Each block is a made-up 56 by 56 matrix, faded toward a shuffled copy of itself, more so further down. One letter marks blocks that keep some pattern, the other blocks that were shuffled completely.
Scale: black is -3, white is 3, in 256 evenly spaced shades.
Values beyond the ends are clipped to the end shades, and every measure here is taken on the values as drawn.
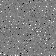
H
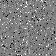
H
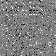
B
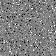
H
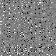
B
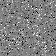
H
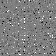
B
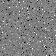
H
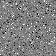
H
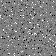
H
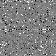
B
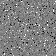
H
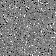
H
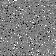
H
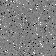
H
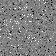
H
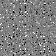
B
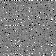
B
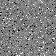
H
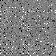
B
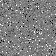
H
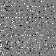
B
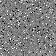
H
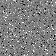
H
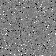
H
